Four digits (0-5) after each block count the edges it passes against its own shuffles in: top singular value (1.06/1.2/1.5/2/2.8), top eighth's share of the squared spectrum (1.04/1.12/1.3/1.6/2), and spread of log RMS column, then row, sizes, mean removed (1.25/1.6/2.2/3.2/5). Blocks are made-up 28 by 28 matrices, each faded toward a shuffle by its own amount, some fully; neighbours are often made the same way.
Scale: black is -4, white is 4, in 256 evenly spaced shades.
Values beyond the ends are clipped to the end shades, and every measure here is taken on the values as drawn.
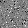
0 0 0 0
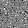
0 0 0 1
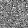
0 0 0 1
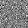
2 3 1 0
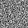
0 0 0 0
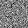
1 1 0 0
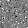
0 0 0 0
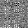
3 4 2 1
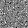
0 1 0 0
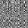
3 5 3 1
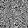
2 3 1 1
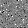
0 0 0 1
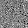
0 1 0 0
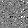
2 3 0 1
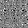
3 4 1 1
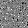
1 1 0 0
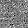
1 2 1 0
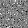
2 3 0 1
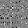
3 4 1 2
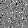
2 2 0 0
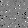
1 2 1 0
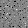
2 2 0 0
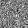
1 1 0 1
